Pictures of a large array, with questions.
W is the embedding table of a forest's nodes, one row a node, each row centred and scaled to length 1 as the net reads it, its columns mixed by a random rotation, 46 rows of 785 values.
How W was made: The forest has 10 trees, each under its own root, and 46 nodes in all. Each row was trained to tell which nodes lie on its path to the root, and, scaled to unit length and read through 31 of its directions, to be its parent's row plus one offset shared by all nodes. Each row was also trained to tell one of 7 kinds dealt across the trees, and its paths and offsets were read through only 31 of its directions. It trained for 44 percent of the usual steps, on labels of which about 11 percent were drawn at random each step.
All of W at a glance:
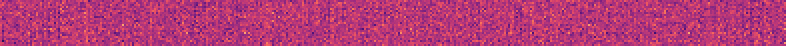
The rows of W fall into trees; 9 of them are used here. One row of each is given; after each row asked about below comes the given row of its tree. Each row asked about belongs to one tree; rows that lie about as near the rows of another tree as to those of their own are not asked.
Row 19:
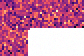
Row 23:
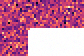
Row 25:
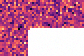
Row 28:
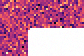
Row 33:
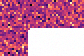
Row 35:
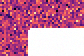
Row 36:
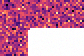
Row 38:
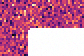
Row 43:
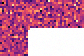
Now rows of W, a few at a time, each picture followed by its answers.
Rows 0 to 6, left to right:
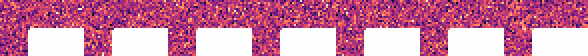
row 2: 23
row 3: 43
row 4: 35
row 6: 23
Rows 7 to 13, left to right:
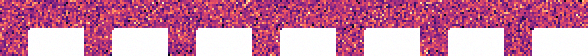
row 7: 25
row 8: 19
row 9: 19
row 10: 23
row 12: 28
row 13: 28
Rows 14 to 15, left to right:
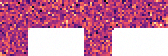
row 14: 43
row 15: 33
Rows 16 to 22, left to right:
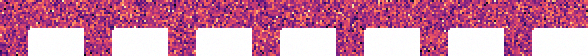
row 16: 25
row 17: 35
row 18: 36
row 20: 28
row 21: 19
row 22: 43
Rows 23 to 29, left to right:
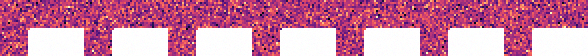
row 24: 25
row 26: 33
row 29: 36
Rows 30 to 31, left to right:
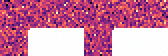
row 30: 36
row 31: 25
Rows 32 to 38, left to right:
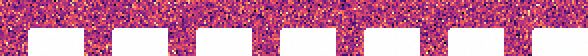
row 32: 33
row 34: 28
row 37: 28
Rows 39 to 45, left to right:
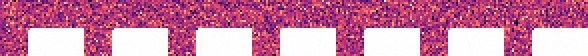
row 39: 23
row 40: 38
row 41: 35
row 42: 36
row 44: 23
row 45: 25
